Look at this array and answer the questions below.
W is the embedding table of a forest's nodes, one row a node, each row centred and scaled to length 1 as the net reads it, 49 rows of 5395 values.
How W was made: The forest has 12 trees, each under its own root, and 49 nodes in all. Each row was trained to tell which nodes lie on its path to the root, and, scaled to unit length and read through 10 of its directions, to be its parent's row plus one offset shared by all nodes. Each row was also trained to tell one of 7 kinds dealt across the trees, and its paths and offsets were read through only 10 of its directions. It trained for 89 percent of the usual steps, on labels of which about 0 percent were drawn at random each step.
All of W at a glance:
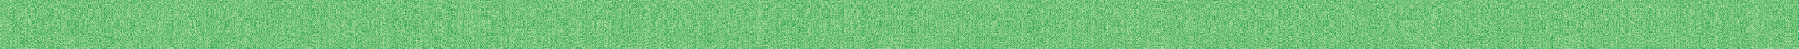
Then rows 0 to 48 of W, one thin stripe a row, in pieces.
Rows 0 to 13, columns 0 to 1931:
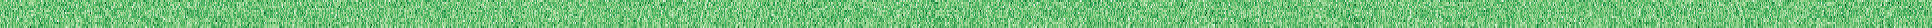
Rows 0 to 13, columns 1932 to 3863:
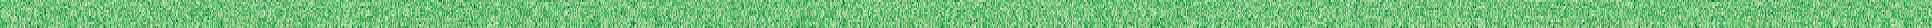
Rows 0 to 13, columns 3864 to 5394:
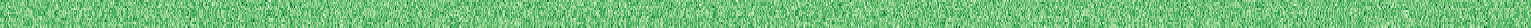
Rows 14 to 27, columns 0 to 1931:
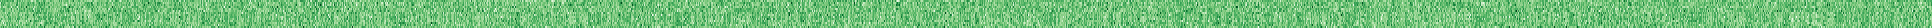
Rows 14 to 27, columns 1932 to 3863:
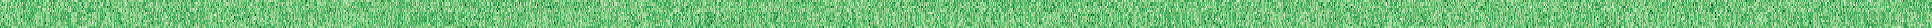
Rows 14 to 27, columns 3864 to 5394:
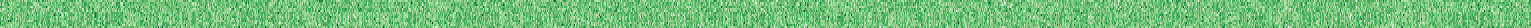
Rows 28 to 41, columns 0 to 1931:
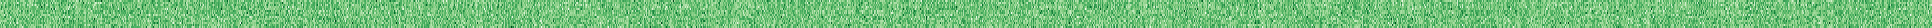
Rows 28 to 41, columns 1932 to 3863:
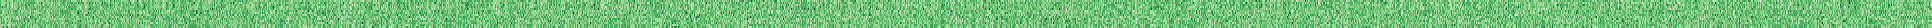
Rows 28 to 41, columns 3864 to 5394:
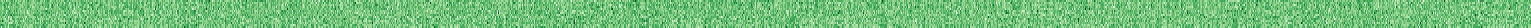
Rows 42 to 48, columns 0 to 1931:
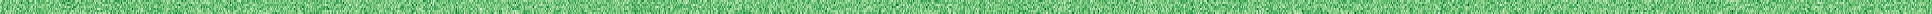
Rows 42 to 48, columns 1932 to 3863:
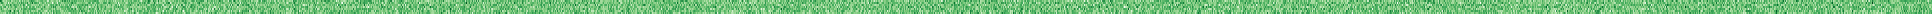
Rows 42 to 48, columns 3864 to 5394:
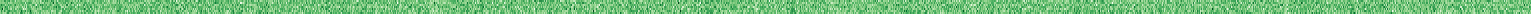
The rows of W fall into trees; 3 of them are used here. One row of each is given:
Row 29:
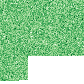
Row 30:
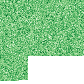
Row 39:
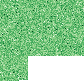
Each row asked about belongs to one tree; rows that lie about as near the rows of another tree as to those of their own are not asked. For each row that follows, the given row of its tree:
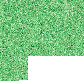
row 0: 30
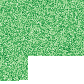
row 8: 30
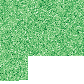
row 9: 39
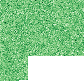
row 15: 39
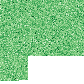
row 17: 30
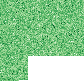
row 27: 39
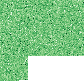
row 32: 39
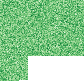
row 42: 29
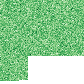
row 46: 29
